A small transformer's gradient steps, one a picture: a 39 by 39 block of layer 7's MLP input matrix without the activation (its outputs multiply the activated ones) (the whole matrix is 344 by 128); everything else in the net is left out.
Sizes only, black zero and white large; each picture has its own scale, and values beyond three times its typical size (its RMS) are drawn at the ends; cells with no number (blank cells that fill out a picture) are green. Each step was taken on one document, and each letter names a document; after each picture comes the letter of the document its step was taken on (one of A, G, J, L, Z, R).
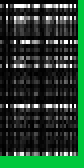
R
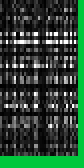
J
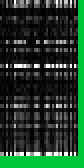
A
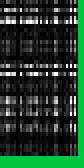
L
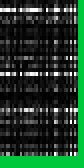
L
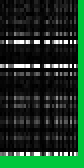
A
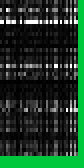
L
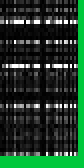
R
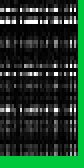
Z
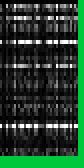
J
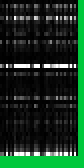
A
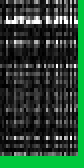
R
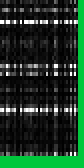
Z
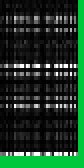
A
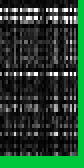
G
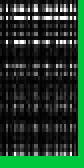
J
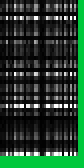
A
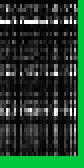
Z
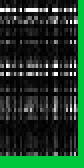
Z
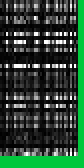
A
